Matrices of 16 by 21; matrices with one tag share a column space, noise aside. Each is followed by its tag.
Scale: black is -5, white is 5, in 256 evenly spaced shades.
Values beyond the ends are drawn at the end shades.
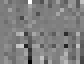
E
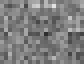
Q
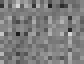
Q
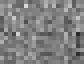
Q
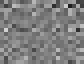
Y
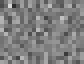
Q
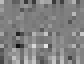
E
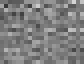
Y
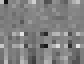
E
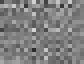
Y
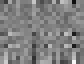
E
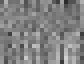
E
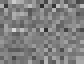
Y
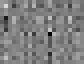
Q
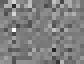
Y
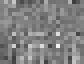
E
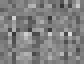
Q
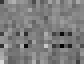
E
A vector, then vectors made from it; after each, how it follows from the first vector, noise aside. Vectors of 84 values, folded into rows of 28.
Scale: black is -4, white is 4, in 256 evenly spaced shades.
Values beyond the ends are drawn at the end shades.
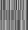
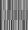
reversed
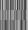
negated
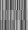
negated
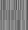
shrunk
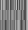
negated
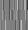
partly zeroed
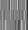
partly zeroed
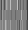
partly zeroed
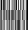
scaled up
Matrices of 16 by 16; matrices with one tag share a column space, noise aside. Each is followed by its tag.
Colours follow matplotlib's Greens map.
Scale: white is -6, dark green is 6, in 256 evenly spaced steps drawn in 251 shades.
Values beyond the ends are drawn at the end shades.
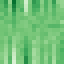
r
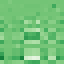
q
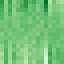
r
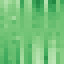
r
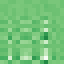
q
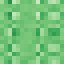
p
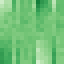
r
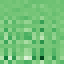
q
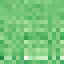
q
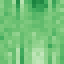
r
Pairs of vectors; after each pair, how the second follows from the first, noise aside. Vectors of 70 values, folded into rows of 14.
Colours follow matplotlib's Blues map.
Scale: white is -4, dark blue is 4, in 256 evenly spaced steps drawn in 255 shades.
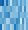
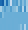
partly zeroed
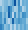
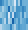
sign-scrambled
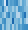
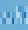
partly zeroed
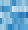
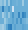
partly zeroed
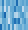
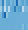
partly zeroed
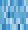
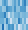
sign-scrambled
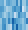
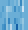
partly zeroed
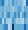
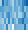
sign-scrambled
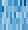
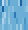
partly zeroed
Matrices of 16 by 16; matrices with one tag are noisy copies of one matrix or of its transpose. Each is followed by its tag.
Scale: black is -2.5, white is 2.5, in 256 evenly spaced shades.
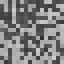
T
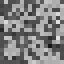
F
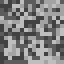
F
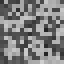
F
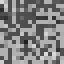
T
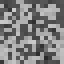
F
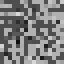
T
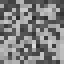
F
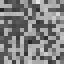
T
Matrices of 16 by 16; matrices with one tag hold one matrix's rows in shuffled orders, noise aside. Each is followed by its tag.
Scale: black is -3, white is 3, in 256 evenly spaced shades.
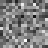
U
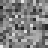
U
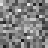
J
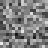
U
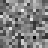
U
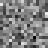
U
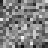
U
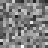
U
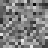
U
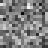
J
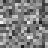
J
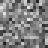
J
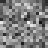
J
